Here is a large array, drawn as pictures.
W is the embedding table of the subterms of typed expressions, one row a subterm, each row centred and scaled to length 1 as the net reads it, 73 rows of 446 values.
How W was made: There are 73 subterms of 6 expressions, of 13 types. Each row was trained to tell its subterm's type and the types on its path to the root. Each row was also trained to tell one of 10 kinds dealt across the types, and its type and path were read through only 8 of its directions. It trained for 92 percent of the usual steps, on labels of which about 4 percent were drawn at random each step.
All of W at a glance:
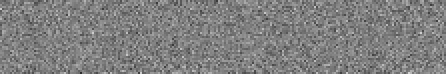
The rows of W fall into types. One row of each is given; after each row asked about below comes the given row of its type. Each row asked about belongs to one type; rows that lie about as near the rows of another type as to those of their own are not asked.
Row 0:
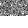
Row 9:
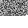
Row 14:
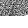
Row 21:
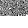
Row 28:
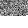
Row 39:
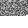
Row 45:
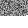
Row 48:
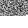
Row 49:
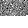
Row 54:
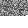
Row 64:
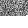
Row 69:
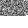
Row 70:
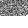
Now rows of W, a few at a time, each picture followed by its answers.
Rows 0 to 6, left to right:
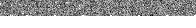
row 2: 69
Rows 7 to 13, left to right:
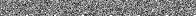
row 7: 39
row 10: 45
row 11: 64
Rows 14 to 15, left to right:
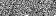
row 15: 64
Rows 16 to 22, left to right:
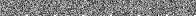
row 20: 14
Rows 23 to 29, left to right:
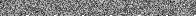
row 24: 64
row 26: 45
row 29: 39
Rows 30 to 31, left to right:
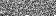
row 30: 45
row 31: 70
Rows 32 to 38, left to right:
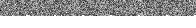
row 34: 9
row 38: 28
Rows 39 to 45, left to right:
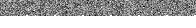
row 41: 9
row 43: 45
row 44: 0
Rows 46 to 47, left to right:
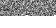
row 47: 70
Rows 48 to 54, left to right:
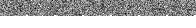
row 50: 28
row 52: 54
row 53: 70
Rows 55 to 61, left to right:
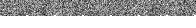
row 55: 28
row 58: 9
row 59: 69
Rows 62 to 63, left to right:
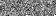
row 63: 9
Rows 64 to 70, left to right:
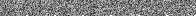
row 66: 64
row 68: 39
